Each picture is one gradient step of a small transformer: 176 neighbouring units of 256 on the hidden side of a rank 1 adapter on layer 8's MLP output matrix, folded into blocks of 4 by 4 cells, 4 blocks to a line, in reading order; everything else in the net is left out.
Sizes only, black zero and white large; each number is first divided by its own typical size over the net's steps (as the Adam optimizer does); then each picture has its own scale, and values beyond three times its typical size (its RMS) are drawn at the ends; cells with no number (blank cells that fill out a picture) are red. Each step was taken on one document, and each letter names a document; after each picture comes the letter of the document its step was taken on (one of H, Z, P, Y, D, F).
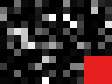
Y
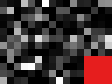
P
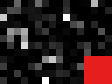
Y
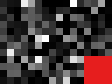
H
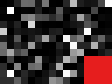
P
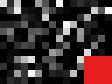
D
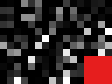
H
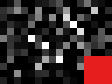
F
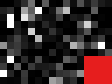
P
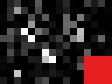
F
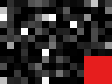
Y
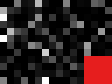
Y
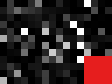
F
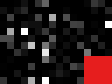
Y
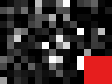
F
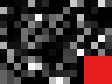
P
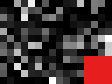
P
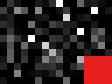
F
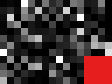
P
